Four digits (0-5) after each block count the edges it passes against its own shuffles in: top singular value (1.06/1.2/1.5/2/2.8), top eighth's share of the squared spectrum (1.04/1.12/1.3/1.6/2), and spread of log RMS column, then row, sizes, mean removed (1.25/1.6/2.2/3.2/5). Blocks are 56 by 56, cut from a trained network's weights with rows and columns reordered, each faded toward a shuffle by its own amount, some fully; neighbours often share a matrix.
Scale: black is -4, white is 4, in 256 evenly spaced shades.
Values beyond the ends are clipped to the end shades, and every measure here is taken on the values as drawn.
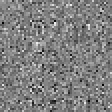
3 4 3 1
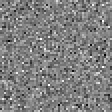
0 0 0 0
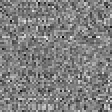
4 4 1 2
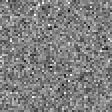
0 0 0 0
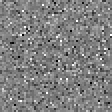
0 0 0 0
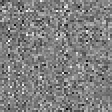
3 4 2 2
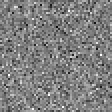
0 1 0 0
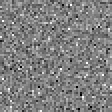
0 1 0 0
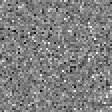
0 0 0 0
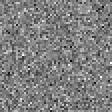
1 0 0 0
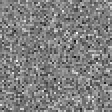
1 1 0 0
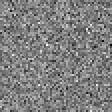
1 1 0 0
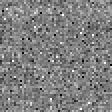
1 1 0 0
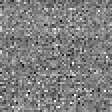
2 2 2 0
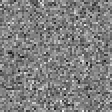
2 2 0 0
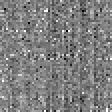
3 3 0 2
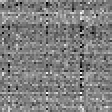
4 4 3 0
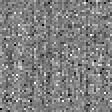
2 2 0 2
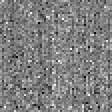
3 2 0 2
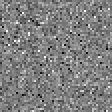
1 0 0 0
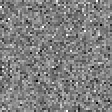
1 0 0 0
